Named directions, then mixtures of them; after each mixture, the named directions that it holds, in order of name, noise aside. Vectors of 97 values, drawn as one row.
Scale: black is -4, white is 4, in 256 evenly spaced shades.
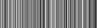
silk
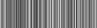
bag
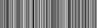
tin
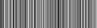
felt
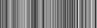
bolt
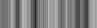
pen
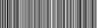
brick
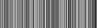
pen, silk, tin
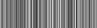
bag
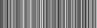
brick, felt, tin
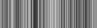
bag, pen, silk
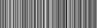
felt, silk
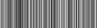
bag, bolt, tin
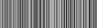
bag, silk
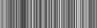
bag, pen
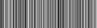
felt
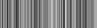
bag, brick, pen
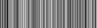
bolt, brick, tin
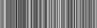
bag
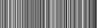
silk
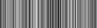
bag, felt, pen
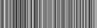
bag, felt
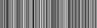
tin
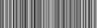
bag, felt, silk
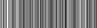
bag, brick, tin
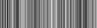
brick, pen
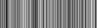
bolt, tin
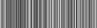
bag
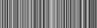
bag, brick, silk
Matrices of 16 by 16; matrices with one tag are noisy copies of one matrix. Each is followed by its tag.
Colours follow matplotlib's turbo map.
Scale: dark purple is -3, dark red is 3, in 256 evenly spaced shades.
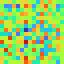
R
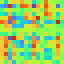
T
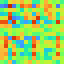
T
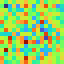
R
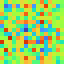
R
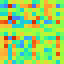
T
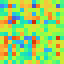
T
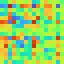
T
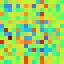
R
